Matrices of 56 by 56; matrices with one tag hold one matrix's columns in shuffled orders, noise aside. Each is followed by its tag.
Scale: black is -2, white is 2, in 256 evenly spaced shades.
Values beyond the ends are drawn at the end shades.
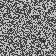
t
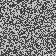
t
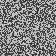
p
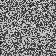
p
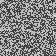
t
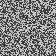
t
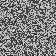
t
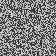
t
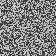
t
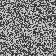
p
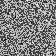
t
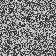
p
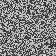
t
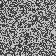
p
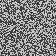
t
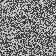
t
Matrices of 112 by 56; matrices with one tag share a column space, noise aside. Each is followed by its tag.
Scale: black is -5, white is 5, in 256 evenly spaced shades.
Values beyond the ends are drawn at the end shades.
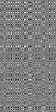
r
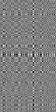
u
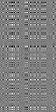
r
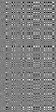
r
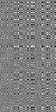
r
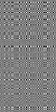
r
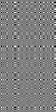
r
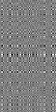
u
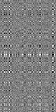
u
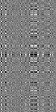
u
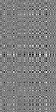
u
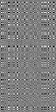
r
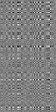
r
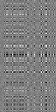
u
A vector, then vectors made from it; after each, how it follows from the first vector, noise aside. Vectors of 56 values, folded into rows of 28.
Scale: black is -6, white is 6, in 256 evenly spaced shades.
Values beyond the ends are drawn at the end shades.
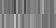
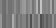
reversed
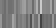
reversed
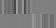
partly zeroed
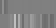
partly zeroed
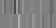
partly zeroed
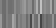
reversed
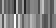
scaled up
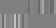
partly zeroed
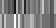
scaled up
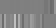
partly zeroed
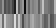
scaled up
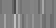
partly zeroed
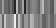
scaled up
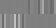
partly zeroed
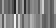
scaled up
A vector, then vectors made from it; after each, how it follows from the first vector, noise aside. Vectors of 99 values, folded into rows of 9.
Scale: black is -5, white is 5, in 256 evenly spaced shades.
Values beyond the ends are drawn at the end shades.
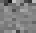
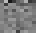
sign-scrambled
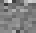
sign-scrambled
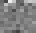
sign-scrambled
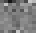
sign-scrambled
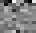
scaled up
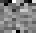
scaled up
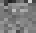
sign-scrambled
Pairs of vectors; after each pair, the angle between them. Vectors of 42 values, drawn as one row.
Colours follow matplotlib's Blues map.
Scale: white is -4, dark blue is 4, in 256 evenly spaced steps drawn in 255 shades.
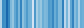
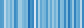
partly opposed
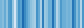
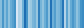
orthogonal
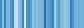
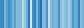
orthogonal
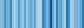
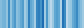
partly opposed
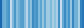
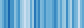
orthogonal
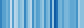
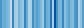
nearly parallel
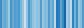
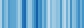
partly opposed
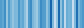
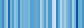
partly aligned
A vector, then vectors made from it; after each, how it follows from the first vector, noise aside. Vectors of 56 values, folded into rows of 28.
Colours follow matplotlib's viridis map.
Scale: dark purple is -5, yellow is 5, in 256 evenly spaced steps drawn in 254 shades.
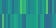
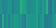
shrunk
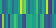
scaled up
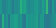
shrunk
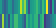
scaled up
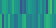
negated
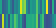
scaled up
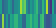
scaled up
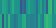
negated
